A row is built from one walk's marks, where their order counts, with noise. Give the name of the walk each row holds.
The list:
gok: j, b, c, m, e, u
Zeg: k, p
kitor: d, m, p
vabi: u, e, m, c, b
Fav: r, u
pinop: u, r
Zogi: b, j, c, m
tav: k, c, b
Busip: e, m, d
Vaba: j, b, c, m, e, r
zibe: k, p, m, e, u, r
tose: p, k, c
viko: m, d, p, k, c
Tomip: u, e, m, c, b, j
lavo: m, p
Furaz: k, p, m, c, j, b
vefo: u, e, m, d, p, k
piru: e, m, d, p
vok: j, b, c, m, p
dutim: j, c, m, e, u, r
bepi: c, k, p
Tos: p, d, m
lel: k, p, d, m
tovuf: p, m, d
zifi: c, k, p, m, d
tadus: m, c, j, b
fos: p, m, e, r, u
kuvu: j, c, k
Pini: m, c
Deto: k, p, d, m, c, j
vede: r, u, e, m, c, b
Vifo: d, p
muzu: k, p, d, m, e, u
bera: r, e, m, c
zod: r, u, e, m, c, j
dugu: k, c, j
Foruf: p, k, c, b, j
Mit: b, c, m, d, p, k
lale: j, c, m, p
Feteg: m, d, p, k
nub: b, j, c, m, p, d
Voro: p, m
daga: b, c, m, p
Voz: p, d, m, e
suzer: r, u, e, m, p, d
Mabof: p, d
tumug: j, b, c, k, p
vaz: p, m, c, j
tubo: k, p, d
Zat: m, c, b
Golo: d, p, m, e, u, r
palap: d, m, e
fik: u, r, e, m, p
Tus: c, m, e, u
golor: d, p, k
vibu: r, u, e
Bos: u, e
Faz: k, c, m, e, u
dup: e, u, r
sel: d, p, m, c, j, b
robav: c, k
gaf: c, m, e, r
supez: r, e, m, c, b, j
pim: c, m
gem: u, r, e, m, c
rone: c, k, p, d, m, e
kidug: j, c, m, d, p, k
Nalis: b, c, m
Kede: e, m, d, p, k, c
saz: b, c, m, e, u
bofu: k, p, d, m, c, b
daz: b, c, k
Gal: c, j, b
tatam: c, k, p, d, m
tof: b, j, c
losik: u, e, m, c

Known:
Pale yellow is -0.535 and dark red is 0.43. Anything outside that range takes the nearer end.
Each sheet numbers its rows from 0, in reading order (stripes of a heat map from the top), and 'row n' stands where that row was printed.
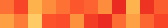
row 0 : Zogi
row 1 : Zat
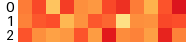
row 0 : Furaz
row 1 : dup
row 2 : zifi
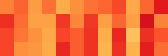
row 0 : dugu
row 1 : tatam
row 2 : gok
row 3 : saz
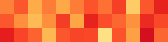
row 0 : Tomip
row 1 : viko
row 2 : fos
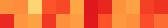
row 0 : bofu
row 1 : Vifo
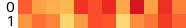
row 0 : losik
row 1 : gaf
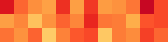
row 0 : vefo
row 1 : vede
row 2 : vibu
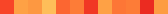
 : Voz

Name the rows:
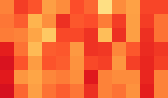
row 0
pinop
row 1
Nalis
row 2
gem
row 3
bepi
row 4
Zeg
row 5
piru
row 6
kitor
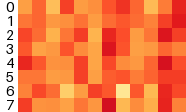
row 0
tadus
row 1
kuvu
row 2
Mit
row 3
Mabof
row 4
Feteg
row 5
robav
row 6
dutim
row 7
suzer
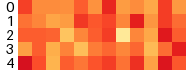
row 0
tovuf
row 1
Pini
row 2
Golo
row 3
supez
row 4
lale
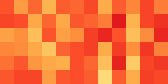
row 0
Bos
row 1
vaz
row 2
tof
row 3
bera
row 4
zod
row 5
Fav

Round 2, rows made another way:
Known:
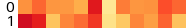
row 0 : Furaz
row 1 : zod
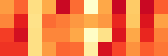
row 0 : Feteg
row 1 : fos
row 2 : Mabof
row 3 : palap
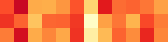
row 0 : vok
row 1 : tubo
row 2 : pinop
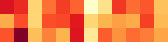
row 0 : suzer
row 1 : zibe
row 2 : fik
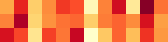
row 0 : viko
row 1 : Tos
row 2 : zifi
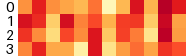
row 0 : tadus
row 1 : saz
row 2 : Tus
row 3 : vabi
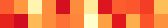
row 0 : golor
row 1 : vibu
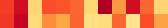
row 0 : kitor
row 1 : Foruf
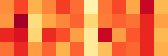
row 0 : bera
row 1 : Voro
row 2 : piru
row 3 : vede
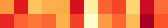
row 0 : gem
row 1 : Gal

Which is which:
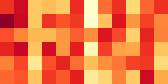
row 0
Bos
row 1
nub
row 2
gok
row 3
bepi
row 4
Golo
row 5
gaf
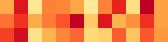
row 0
tose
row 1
lel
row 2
vaz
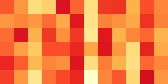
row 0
kidug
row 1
bofu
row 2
Zeg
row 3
muzu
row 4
dugu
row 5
robav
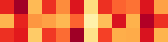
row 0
Nalis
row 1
Zat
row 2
tatam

